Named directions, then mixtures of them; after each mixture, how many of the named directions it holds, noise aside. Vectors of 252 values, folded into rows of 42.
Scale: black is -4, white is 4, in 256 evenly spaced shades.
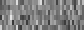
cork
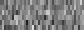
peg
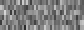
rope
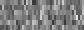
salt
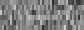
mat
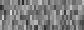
two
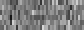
two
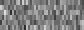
one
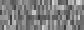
one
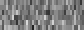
one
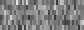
three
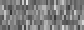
two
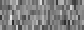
three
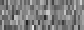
one
